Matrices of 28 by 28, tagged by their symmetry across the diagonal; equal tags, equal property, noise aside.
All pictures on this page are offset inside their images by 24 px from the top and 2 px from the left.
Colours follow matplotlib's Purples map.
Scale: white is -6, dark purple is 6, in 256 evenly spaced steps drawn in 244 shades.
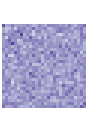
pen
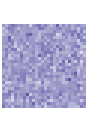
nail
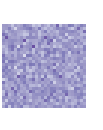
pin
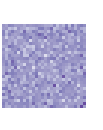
pen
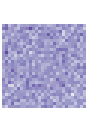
pen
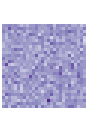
nail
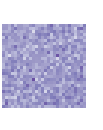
pen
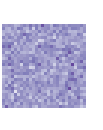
nail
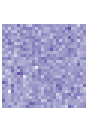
nail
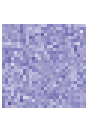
pin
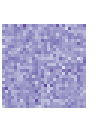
pin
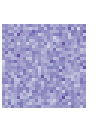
nail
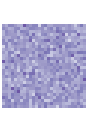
pin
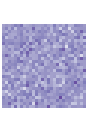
pen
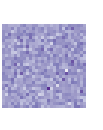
pin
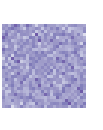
pen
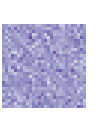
pin
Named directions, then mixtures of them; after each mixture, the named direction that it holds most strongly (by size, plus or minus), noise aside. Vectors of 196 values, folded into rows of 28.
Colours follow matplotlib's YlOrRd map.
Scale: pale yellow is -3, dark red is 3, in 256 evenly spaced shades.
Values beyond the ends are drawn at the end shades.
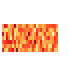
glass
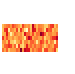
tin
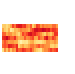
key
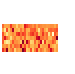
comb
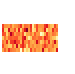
tin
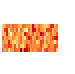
tin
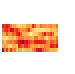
key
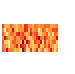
comb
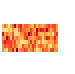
glass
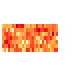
comb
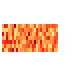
glass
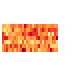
comb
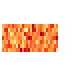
tin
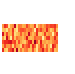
glass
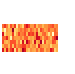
comb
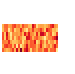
tin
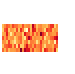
tin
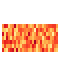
glass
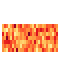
glass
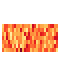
tin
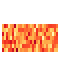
glass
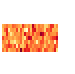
tin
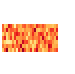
glass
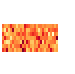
comb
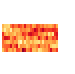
key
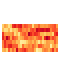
key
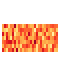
glass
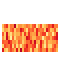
glass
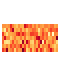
comb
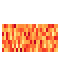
glass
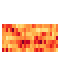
key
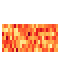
glass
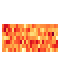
comb
